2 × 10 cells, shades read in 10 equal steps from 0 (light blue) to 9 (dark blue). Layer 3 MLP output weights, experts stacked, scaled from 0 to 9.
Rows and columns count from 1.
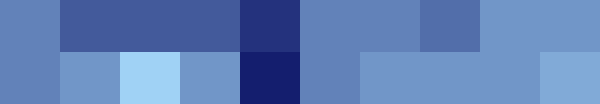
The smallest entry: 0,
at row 2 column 3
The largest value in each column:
4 6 6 6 9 4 4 5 3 3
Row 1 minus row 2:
0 3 6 3 -1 0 1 2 0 1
